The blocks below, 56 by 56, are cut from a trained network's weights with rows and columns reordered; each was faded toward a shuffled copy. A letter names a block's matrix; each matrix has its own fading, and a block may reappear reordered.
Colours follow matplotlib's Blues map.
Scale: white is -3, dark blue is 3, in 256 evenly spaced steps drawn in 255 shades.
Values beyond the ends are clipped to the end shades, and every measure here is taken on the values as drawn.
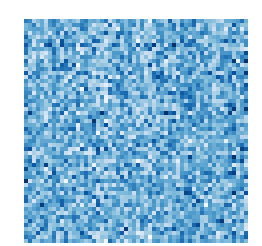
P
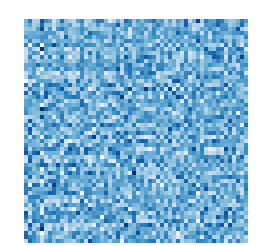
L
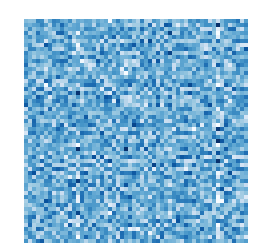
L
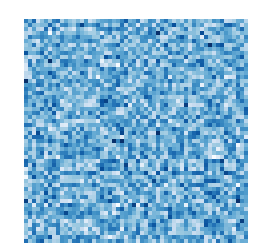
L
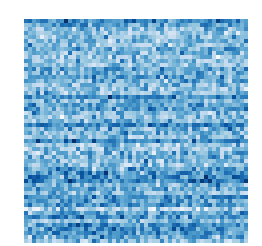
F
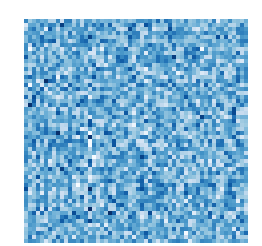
L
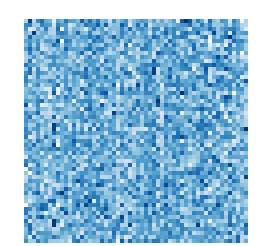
P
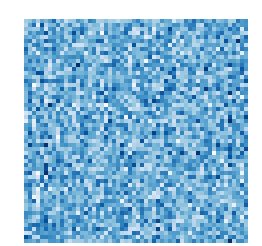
P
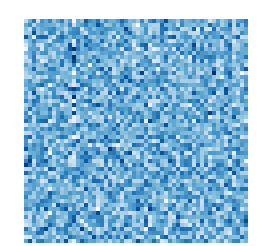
L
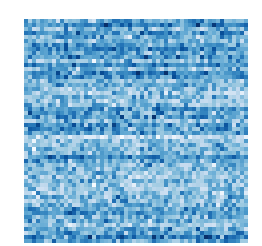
F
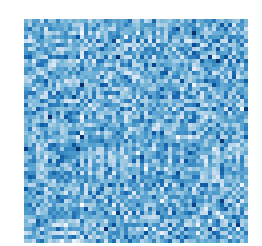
L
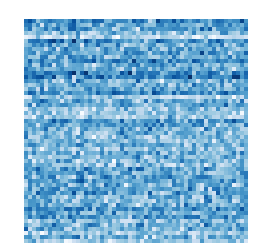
F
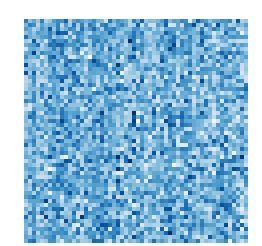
P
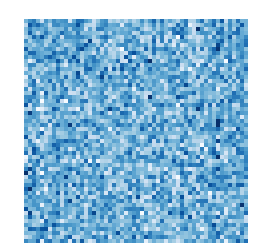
P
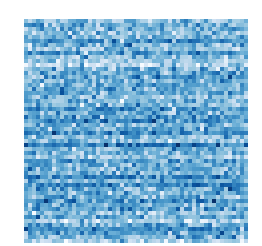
F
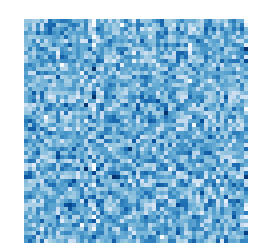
L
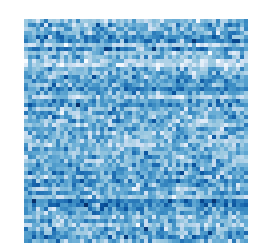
F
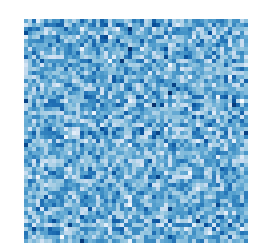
L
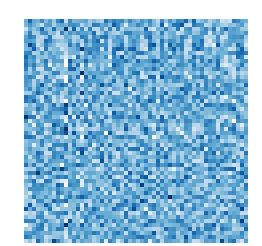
L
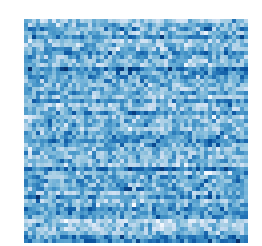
F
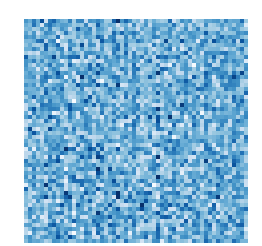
P
